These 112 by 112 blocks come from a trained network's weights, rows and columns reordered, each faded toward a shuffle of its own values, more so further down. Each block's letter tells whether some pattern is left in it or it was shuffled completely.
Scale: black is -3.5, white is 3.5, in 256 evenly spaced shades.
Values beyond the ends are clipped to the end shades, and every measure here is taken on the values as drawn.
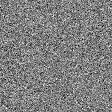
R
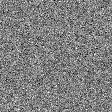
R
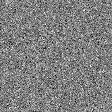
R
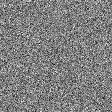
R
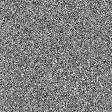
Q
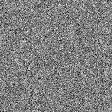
Q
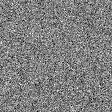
R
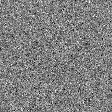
Q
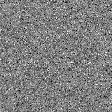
Q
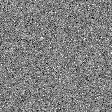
R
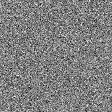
Q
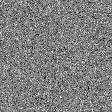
R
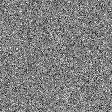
R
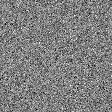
R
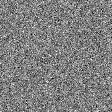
R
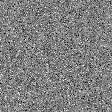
R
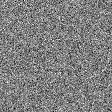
R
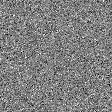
R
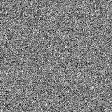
Q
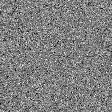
Q
